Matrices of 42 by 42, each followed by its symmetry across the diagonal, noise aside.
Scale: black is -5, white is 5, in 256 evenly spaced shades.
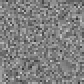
antisymmetric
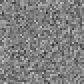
symmetric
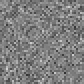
symmetric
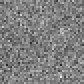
neither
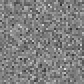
neither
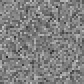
symmetric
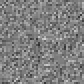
antisymmetric
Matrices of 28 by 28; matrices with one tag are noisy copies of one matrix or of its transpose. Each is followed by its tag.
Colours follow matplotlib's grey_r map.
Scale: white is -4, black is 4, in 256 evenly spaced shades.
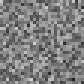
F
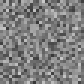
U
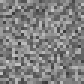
F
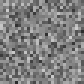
U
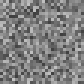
U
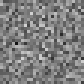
F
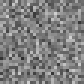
U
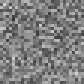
U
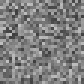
U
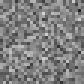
F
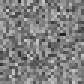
U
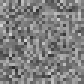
U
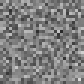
U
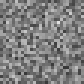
F
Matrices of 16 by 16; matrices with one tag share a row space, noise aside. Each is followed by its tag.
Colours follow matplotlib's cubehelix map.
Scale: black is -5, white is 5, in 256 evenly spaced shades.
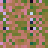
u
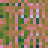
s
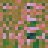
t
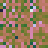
u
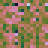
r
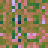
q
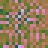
s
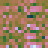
t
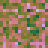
t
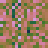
q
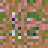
q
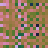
s
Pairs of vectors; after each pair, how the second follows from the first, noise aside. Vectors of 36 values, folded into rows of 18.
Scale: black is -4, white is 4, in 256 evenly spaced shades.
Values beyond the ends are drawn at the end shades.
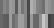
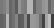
sign-scrambled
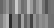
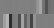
partly zeroed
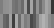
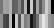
scaled up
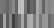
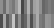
sign-scrambled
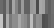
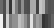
scaled up
